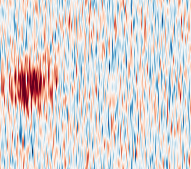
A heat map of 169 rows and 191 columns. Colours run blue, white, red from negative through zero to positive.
Bumps: one, in the middle left. Ninth with the highest average: middle left. Grain: streaks running down. Mirror symmetry: none. Average level on the scale: 50%.
